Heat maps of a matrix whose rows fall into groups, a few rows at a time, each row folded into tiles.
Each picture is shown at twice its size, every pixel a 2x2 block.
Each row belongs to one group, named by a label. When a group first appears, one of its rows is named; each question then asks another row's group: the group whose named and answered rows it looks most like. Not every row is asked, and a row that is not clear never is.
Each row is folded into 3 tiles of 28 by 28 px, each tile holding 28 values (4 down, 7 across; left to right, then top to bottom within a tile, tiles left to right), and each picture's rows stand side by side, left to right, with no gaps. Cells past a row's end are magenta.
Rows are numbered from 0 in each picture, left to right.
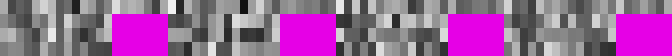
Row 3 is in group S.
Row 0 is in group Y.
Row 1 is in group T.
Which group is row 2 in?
S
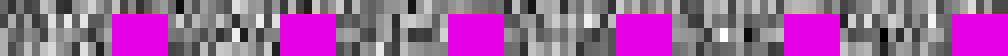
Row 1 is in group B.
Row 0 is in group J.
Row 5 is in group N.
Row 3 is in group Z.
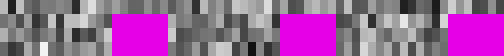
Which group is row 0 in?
T
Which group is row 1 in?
S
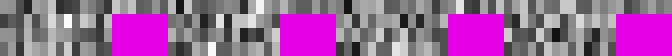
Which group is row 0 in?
Z
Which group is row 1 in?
T
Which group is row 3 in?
S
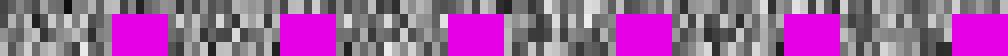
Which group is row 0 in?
J
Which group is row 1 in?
B
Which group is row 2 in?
B
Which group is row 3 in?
J
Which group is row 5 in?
S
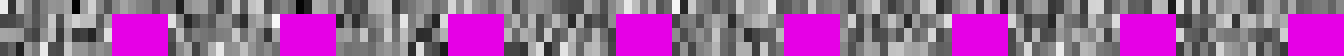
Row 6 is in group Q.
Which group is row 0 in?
T
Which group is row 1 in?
Q
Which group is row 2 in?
Y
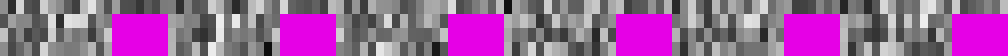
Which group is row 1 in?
J
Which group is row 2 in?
S
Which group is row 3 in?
J
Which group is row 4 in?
J
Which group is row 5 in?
J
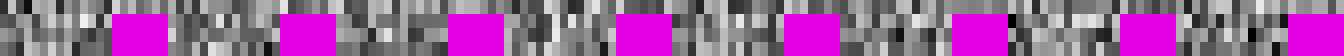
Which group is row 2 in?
Y
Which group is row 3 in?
J
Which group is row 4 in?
Z
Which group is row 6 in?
Z
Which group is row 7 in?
Y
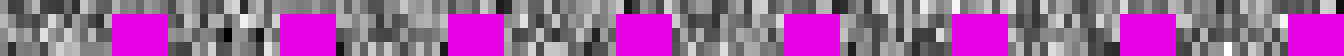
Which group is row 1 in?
T
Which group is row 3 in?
J
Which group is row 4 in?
Q
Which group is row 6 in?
S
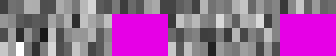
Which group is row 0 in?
Q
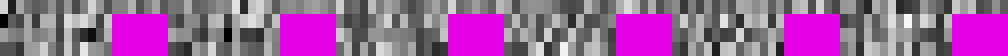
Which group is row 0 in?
T
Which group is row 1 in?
T
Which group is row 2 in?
S
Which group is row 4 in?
B
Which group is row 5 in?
Z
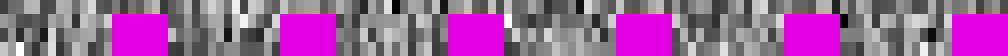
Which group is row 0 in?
Q
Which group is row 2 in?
Z
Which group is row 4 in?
Q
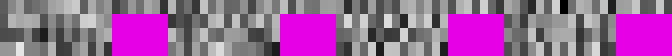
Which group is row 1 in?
S
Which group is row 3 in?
Z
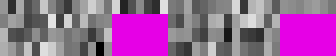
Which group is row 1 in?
T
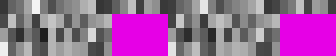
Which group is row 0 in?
N
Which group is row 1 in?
N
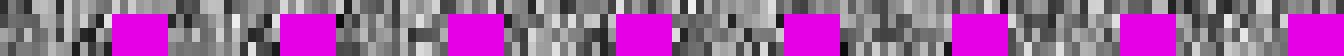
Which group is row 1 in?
Y
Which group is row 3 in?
Z
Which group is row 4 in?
S
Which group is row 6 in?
Q
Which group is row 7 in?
Q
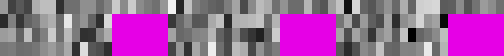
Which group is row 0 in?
Y
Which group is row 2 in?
T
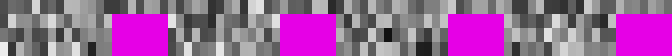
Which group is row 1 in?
Q
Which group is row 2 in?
S
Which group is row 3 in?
Q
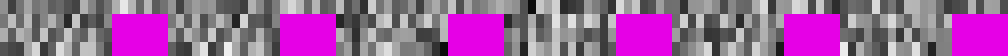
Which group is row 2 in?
S
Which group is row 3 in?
Z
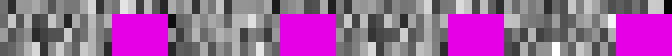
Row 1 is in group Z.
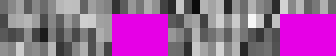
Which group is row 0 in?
B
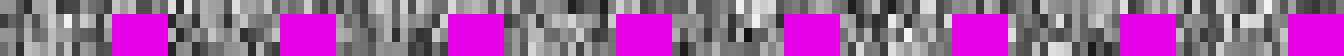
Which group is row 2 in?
Y
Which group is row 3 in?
Z
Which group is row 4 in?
T
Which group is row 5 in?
Q
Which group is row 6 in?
S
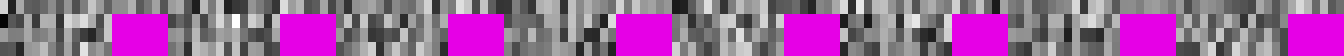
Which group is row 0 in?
T
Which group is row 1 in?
Z
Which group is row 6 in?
T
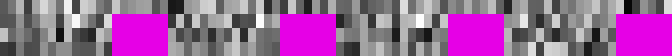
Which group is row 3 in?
J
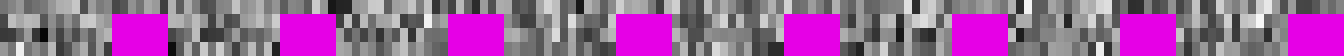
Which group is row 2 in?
N
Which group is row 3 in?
Y
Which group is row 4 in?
S
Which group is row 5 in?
T
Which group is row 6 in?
J
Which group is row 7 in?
J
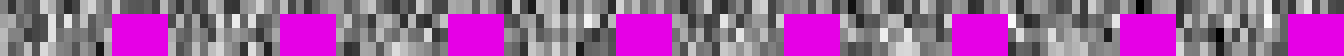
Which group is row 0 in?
J
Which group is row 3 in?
Z
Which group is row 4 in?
Q
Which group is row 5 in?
Q
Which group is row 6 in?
Q
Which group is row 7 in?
N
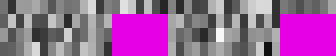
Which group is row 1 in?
J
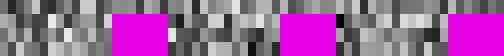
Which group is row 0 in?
Q
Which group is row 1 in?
S
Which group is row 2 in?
Z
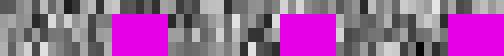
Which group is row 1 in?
Y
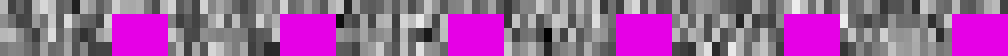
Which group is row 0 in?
Y
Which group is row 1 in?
S
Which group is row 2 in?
T
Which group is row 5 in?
Q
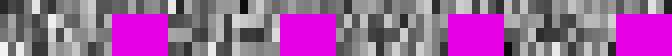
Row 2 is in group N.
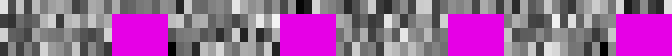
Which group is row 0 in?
S
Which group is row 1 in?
B
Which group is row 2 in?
Q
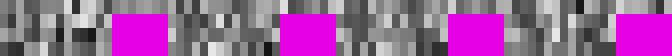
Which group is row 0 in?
T
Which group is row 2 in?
S
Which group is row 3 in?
Y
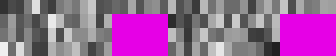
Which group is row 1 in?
S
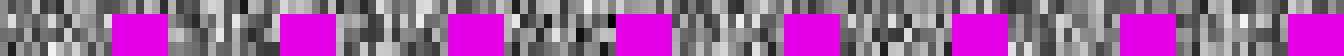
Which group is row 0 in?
B
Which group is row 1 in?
Y
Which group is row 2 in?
J
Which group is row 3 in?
Y
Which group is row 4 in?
J
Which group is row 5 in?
B
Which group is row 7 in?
Z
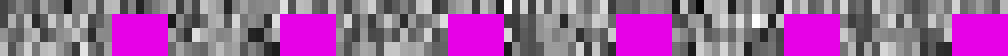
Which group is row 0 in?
J
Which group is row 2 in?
N
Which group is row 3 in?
S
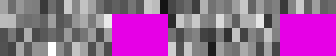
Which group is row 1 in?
B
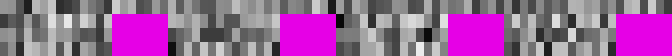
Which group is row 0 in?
Z
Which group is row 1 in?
B
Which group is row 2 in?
T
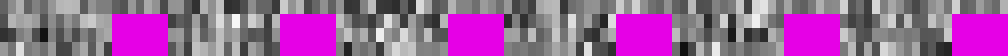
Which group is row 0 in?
B
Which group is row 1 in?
Z
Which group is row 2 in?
Q
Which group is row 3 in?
Y
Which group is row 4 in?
T
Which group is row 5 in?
S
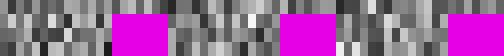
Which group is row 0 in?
B
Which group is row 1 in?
J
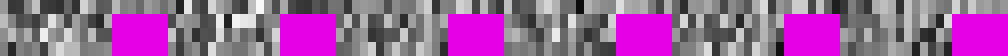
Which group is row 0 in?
Q
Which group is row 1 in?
J
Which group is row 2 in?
N
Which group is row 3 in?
Y
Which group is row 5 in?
Y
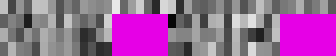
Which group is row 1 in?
T
